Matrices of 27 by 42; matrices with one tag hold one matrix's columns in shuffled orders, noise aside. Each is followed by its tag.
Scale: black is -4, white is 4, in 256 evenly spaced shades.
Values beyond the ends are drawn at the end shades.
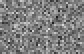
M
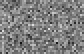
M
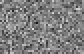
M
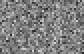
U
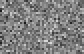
M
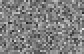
M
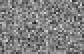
M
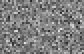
M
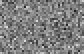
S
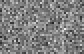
M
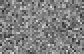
S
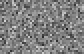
S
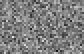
S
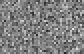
U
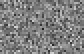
S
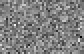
S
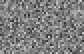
S
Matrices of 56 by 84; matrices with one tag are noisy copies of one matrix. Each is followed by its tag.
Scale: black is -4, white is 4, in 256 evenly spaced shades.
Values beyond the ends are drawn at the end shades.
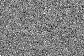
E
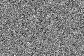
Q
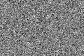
Q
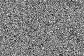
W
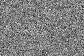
E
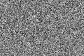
Q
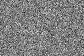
E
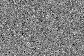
Q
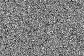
W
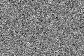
Q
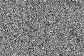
W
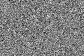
Q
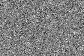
Q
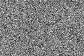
W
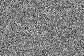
E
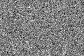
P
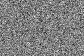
Q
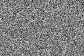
P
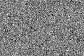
W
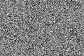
W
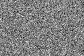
P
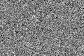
Q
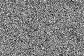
W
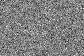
E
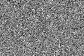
Q
